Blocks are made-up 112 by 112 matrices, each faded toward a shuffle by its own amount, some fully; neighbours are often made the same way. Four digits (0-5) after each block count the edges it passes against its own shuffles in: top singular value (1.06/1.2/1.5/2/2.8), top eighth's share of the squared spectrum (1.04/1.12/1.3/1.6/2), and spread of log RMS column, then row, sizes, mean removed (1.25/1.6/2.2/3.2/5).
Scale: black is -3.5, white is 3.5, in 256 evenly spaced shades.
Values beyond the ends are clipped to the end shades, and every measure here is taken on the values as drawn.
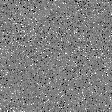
3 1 0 0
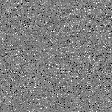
4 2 1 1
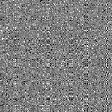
5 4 3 3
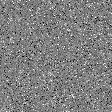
2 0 0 0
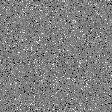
3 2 0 1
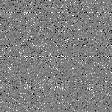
4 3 1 2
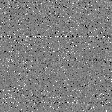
4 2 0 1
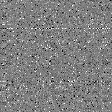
4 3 1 2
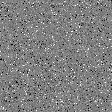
2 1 0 1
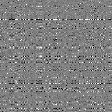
5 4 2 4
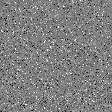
2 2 0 0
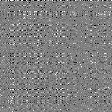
5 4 3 3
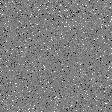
0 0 0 0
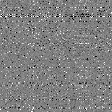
4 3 1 3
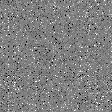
3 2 1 1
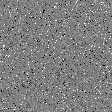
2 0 0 0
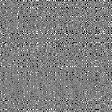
5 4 3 4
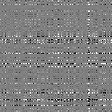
5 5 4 4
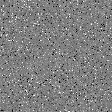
2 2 0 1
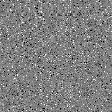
4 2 1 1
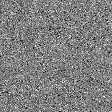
0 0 0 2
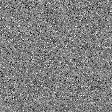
0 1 0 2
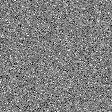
0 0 0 0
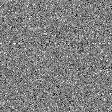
0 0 0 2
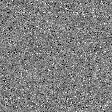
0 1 0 2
